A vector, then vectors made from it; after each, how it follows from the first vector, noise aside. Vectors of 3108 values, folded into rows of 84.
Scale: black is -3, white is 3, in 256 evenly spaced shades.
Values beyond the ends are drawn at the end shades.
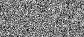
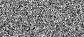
sign-scrambled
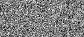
copied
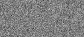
shrunk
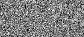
copied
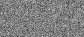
shrunk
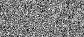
copied
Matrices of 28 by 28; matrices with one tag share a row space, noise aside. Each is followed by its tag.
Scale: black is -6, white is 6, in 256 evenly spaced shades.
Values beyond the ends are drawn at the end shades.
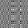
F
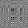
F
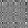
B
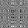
F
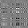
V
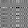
V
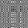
F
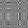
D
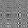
D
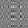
F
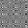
B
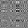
V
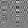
V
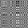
V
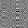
V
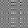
F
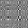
D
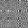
D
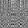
F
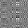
V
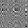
B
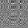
F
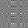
F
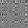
B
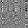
B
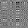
V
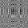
F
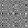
B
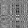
V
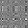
B
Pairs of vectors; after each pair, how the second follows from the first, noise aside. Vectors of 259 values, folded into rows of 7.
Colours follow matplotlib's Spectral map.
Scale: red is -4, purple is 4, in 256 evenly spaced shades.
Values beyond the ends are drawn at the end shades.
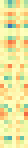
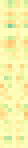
shrunk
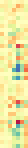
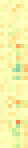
shrunk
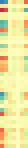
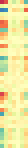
negated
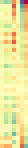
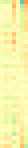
shrunk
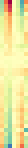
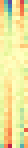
negated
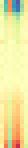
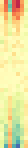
negated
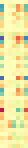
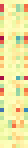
negated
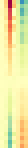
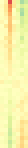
shrunk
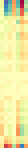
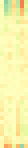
shrunk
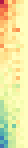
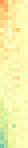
shrunk
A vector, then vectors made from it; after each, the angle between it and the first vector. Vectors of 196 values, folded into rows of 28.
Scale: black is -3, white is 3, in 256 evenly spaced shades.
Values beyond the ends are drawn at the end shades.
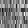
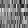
nearly opposite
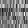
nearly parallel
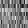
nearly opposite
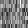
partly aligned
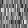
partly opposed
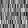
partly opposed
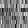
nearly parallel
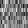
partly opposed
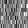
partly aligned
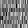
partly aligned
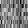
partly opposed
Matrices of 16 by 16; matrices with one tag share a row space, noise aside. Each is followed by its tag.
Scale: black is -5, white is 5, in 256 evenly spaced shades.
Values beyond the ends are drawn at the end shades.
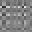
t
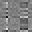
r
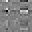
r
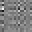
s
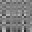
t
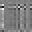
s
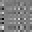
s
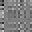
s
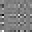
s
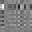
s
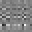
t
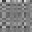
t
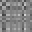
t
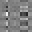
r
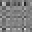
t
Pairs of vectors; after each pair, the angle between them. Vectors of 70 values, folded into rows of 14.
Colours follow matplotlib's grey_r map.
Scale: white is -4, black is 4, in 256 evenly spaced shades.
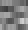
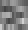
nearly parallel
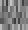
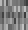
partly aligned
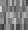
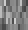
partly aligned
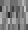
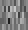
partly opposed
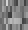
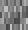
partly opposed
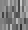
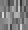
nearly opposite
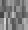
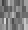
nearly parallel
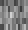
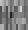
nearly opposite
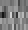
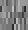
partly opposed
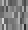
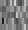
partly opposed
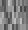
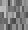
partly opposed
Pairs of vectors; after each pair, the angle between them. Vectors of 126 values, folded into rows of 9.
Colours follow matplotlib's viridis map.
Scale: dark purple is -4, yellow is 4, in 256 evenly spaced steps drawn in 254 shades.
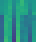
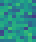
orthogonal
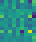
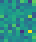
nearly parallel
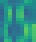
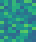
orthogonal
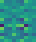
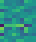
nearly parallel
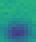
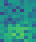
partly opposed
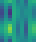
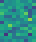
orthogonal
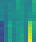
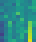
nearly parallel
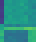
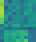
nearly opposite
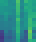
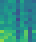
nearly opposite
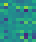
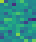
orthogonal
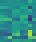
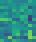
nearly parallel
